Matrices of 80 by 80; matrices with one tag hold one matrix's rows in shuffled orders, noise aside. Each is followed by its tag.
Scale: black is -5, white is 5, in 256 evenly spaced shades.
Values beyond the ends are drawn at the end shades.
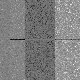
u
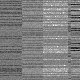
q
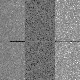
u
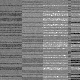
q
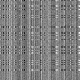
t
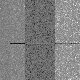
u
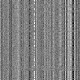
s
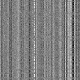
s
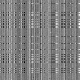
t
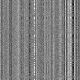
s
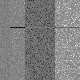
u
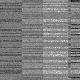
q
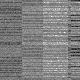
q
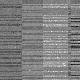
q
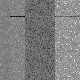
u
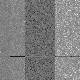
u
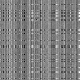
t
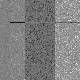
u
